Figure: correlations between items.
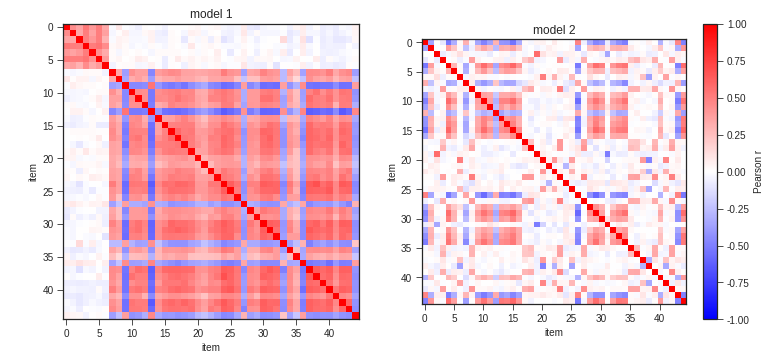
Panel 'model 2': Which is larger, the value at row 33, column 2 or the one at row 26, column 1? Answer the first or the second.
the first
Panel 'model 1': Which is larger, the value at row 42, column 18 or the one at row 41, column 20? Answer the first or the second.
the first
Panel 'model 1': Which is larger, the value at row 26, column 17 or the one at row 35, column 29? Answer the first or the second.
the first
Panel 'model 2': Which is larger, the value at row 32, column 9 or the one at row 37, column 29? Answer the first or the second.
the first
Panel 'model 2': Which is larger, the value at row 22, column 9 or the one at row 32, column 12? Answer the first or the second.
the first
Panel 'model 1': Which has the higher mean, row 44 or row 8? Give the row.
8
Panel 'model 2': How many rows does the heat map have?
45
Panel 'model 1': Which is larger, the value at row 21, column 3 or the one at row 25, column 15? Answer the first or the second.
the second
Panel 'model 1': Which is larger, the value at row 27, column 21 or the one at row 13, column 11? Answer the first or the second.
the first
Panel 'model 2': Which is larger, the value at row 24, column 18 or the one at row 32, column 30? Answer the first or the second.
the second
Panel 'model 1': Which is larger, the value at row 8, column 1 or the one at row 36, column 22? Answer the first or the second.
the first
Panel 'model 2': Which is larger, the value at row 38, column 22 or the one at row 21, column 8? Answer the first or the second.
the second
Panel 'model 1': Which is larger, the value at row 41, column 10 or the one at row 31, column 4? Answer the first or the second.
the first
